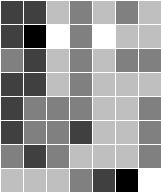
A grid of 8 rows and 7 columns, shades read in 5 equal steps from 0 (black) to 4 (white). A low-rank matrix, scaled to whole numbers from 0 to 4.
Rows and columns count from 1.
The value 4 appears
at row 2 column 3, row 2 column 5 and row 8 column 7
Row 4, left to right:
1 1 3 2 3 3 3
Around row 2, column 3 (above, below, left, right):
3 3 0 2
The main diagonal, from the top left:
1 0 3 2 3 3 2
